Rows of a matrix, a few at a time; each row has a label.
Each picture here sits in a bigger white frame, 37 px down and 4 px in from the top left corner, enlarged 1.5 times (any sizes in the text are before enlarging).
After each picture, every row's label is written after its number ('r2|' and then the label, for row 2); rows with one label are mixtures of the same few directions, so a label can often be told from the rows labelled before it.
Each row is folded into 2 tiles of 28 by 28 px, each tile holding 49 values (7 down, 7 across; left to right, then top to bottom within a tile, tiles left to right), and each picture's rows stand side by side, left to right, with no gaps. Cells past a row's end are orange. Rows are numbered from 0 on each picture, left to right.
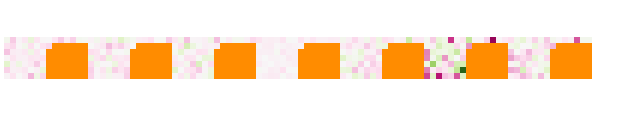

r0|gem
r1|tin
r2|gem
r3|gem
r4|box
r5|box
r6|box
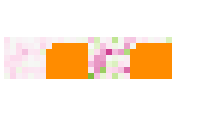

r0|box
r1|box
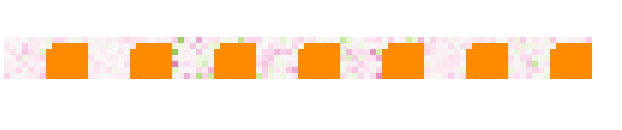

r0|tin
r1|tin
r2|gem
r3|box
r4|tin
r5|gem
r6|gem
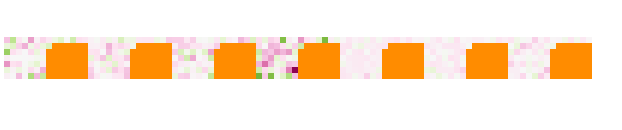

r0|gem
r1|tin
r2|tin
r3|box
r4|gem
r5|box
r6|gem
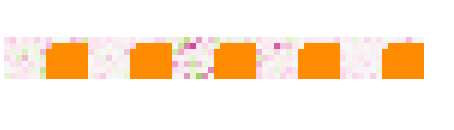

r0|tin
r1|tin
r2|gem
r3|tin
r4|box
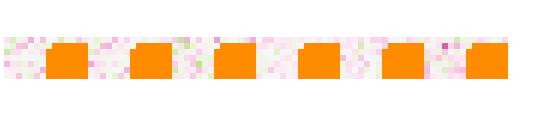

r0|gem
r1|gem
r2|gem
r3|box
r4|tin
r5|tin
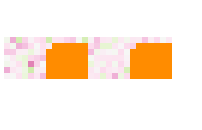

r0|gem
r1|gem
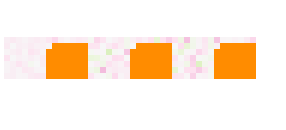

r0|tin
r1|box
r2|gem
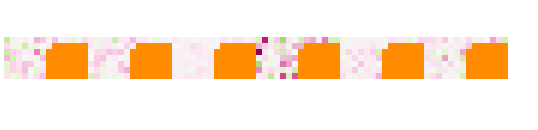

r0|tin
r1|box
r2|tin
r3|gem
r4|tin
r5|tin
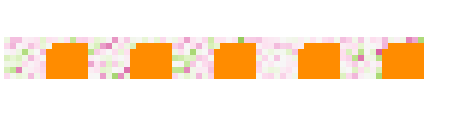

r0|box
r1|gem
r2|box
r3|tin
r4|tin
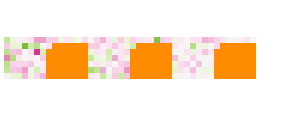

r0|tin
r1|box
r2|tin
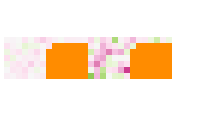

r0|tin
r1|box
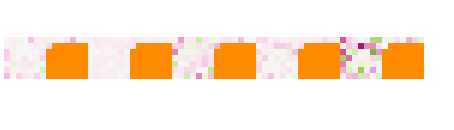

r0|box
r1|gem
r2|gem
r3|tin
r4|tin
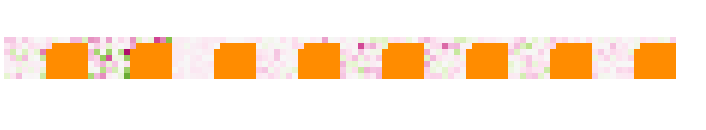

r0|tin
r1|tin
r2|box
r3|box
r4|tin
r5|tin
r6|gem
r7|tin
